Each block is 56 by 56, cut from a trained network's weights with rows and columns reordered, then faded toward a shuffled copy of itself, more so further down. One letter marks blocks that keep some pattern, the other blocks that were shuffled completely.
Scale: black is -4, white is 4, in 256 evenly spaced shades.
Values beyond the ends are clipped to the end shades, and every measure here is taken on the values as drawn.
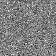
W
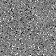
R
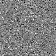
R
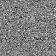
R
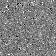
W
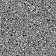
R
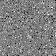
R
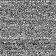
R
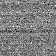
R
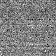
R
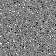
W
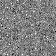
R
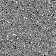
W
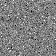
W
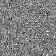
W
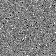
W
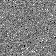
W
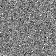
W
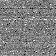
R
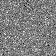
W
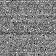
R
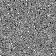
W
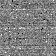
R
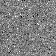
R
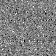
R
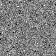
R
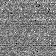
R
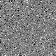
R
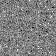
W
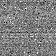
R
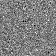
W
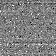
R
